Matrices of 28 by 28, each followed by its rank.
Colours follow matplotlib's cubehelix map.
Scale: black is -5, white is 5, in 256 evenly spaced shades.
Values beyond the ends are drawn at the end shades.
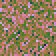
full rank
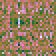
five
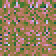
five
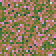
full rank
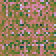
five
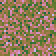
full rank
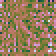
five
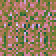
five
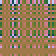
one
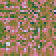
five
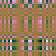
one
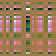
one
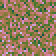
full rank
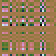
one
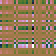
one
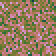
full rank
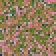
full rank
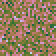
full rank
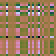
one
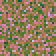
full rank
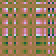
one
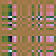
one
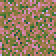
full rank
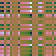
one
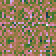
five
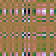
one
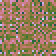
five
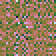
five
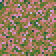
full rank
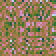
five
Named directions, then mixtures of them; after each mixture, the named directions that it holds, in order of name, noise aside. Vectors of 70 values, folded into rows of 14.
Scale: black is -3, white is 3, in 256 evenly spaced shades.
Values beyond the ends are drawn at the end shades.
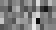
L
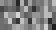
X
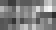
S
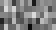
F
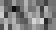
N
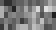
N, S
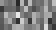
X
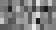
L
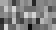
F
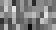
F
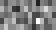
L, N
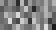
X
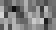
N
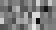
L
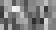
N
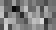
N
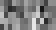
L, N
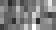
L, S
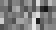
L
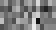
L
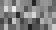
F, X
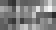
S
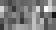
N, S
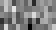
F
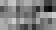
S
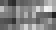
S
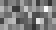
L, N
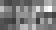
S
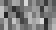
N, X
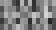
F, X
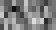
N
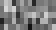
F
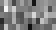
F
